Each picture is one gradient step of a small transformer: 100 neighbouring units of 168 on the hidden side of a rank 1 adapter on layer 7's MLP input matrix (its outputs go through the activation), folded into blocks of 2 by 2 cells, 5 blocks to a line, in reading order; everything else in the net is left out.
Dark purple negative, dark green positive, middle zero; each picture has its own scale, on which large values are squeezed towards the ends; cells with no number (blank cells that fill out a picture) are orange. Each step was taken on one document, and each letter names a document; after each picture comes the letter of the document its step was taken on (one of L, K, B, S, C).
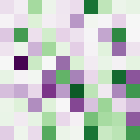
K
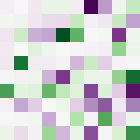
K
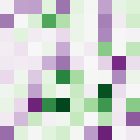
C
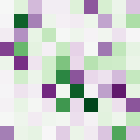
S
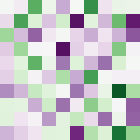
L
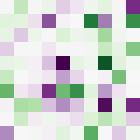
C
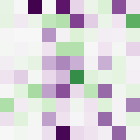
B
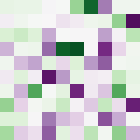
S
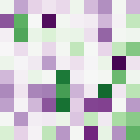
C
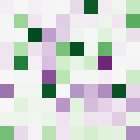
S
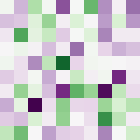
C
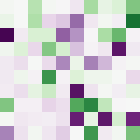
K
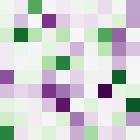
C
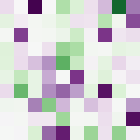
B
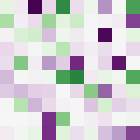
B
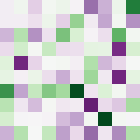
K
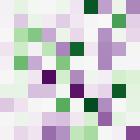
S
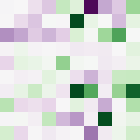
K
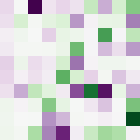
B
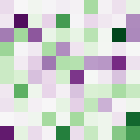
L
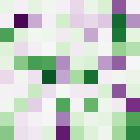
L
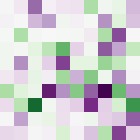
C
